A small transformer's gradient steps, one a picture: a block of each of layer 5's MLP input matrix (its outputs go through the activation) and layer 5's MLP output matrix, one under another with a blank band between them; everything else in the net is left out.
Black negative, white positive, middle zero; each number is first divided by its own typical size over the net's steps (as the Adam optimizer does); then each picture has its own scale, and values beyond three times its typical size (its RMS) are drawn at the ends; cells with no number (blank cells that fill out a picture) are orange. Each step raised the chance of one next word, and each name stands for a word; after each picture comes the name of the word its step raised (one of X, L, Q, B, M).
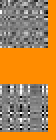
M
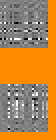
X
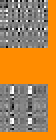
M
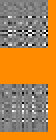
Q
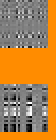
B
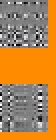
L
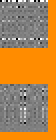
X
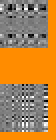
L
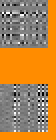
L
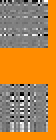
L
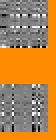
B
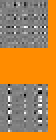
Q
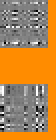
M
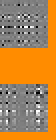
Q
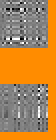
X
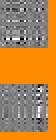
X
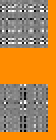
B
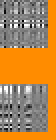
M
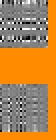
B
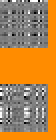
X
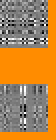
M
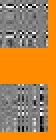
B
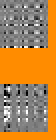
Q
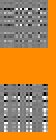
L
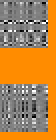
M
